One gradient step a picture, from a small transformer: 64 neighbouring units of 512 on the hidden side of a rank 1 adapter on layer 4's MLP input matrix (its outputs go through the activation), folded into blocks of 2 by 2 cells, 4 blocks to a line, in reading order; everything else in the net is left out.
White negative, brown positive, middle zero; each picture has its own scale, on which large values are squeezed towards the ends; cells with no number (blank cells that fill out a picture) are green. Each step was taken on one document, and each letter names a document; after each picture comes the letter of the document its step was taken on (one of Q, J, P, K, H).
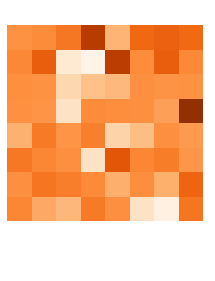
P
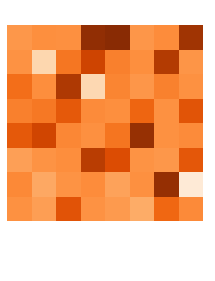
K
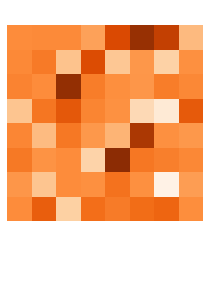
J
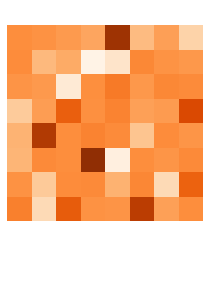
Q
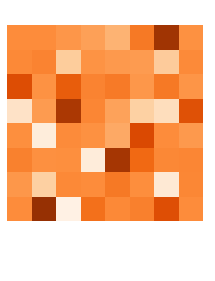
J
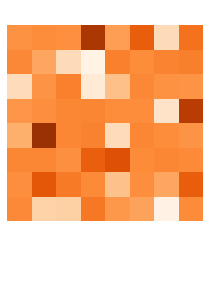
P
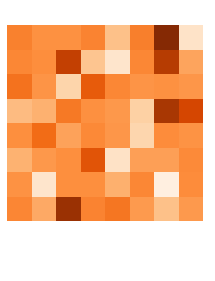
Q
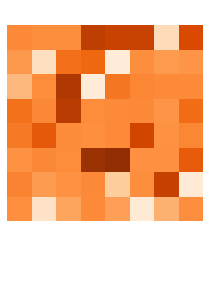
K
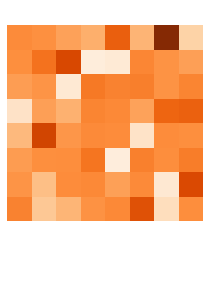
Q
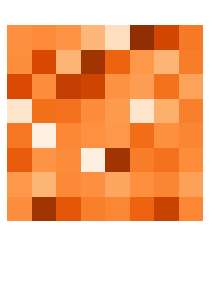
J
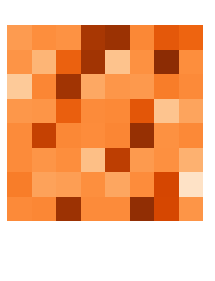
K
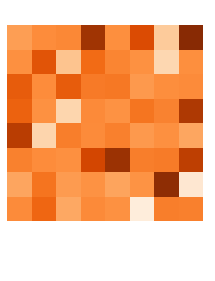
K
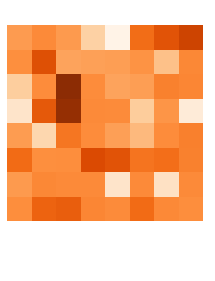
J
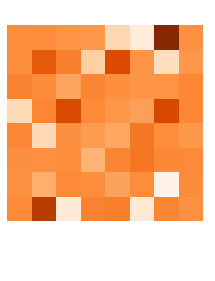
J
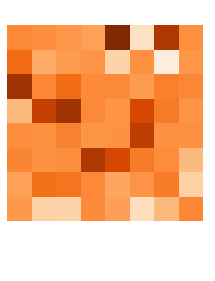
K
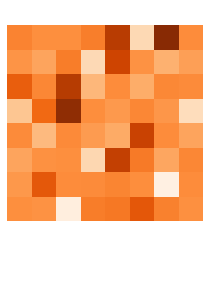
J
